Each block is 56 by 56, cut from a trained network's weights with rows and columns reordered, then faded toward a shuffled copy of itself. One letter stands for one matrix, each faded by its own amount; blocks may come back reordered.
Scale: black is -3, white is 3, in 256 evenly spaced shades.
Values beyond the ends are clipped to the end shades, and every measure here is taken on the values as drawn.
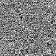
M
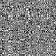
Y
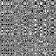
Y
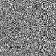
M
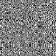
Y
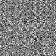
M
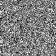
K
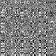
Y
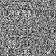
M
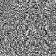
M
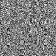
M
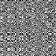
Y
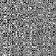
Y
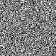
M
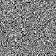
K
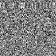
M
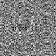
M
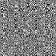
Y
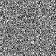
M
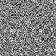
M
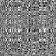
Y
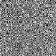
Y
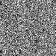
K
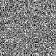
M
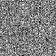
K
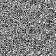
K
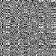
Y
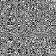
Y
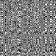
Y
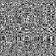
Y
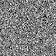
K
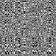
Y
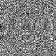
M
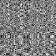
Y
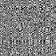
Y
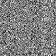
K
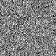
M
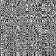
Y
